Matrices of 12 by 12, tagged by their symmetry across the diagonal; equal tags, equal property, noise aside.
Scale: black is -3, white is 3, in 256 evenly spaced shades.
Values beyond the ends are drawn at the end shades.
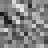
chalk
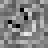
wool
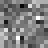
wool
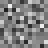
chalk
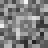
wool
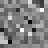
chalk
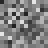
wool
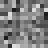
chalk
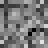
wool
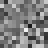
chalk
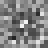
wool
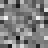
chalk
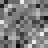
wool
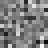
chalk
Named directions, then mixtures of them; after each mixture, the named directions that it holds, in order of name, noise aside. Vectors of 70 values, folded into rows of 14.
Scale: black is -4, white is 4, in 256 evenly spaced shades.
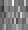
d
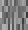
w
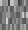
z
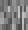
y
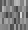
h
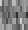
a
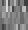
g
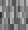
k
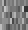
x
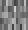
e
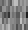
a, h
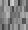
d, g, z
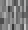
e, y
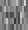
h, z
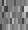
x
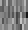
a, e, h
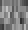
a, g, k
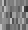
x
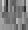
d, e, g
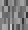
w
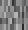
a, y, z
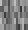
a, x, y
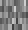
a, e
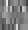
g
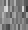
g, x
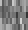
a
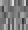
d, w, z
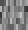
d, k, x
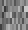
x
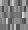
w, y, z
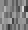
x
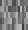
a, y
